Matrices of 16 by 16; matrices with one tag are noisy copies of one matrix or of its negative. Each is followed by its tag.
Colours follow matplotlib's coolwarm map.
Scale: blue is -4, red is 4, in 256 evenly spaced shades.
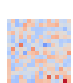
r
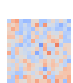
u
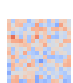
r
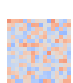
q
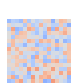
q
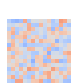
q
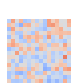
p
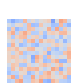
q
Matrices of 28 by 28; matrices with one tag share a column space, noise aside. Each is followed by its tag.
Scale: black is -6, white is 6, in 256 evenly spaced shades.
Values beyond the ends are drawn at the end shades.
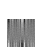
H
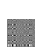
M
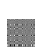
M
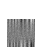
H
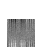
H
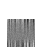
H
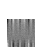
H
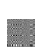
M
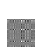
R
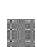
R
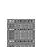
R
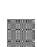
R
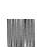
H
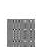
R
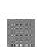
M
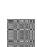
R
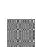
R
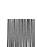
H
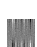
H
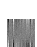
H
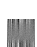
H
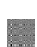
M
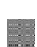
M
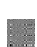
M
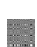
M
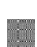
R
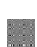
M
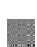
M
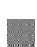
M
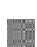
R
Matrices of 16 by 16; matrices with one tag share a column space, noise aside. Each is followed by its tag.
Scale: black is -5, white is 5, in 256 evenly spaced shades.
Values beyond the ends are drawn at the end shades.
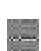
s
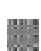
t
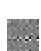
s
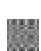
t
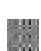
t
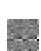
s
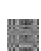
t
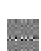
s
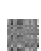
t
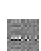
s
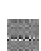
s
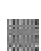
t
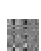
t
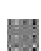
t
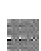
s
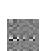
s
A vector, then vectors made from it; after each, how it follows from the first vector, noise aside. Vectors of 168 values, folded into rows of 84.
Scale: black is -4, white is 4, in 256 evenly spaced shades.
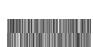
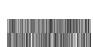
wrapped around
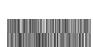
wrapped around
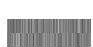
shrunk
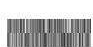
wrapped around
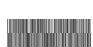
wrapped around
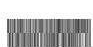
wrapped around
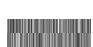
copied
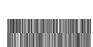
copied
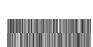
copied
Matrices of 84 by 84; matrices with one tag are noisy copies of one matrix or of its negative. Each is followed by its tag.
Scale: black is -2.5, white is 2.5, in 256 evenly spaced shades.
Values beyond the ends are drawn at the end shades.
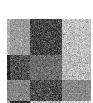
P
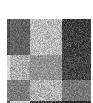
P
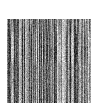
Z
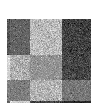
P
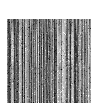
Z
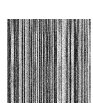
Z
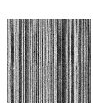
Z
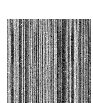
Z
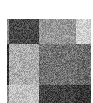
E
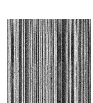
Z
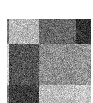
E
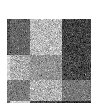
P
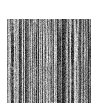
Z
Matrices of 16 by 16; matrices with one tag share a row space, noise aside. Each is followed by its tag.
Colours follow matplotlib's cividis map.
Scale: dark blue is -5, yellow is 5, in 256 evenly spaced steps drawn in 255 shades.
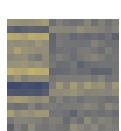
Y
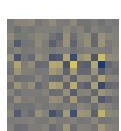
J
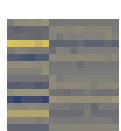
Y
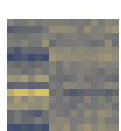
Y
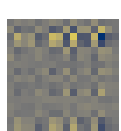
J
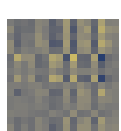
J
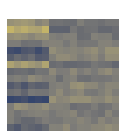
Y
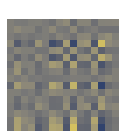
J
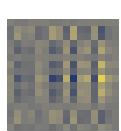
J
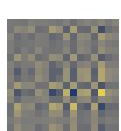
J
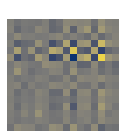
J
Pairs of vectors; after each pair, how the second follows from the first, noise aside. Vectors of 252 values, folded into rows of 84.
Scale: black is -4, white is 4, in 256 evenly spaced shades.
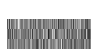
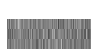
shrunk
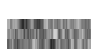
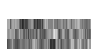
copied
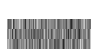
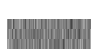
shrunk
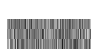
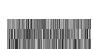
sign-scrambled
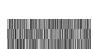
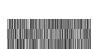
copied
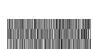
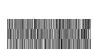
copied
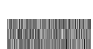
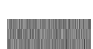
shrunk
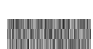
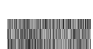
sign-scrambled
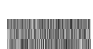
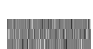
partly zeroed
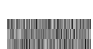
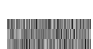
copied
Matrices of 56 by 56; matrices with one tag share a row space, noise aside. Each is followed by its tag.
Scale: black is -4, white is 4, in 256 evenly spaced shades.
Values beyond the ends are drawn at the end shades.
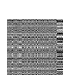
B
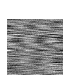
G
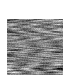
G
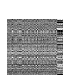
B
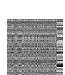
B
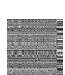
B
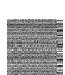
B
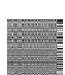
B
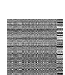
B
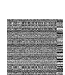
B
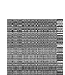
B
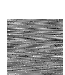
G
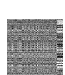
B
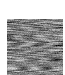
G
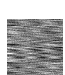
G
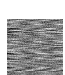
G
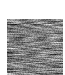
G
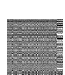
B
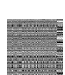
B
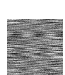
G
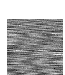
G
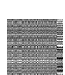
B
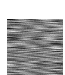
G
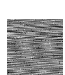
G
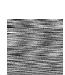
G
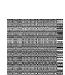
B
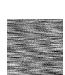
G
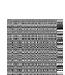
B
